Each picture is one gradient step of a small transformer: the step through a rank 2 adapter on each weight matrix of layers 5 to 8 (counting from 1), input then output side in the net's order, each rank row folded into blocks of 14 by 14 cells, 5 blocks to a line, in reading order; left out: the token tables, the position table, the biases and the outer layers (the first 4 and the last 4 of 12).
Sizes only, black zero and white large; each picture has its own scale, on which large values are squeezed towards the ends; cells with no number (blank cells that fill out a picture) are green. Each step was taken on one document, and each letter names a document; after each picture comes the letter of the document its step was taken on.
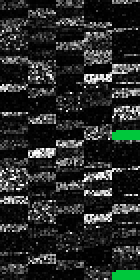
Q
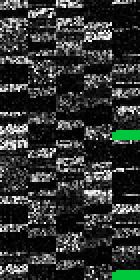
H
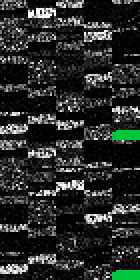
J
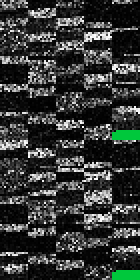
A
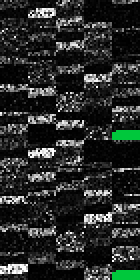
Q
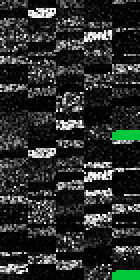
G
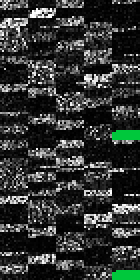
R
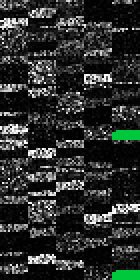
R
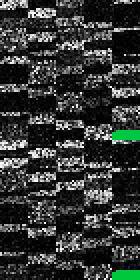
H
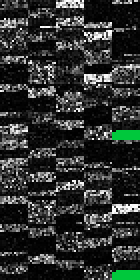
R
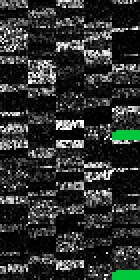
A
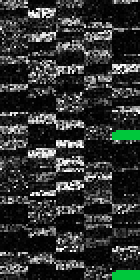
H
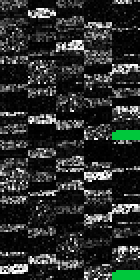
J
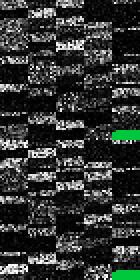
H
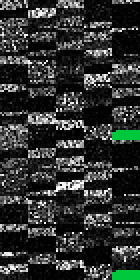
G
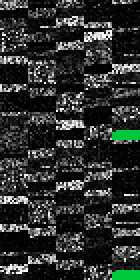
G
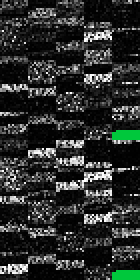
Q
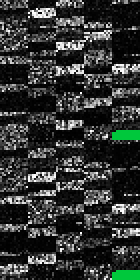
H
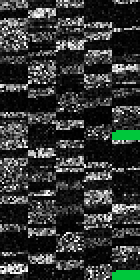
A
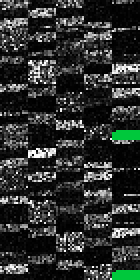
G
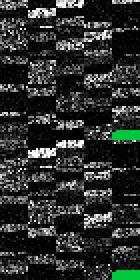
R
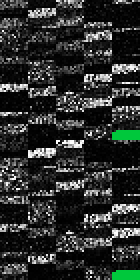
Q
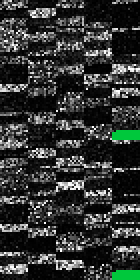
G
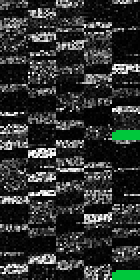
H
